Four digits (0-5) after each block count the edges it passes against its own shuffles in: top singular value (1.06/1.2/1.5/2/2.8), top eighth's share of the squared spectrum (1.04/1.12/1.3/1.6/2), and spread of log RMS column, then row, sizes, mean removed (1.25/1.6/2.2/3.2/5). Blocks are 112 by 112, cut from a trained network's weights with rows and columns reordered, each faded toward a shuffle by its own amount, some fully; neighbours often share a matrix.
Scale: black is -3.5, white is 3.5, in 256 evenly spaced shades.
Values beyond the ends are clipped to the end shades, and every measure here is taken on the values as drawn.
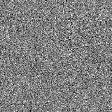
2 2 1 1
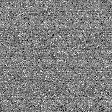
2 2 1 1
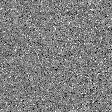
0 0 0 0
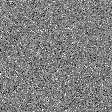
0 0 0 0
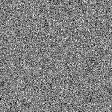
3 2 0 1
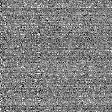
3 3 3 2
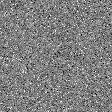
0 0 0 0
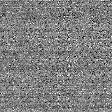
3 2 2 1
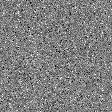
0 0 0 0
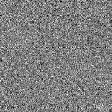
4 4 0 2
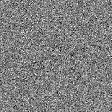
2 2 1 1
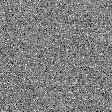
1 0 0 0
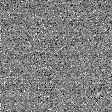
2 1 1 0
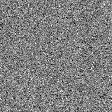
2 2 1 0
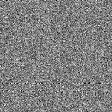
3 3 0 2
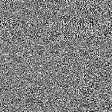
3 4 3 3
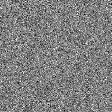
2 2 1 1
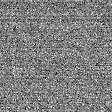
3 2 1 0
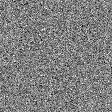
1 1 0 0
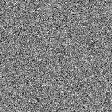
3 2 0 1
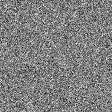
2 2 0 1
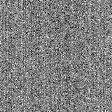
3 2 0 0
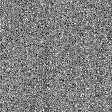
1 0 0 0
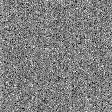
1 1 0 0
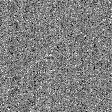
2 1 0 0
